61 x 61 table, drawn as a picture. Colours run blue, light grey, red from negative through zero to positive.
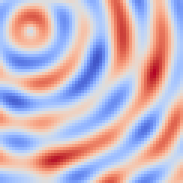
On average the colour sits 50% of the way up the scale. Concentric rings centre on the top left. There is no overall slope. No row or column stands out. The centre is the ninth with the lowest average.
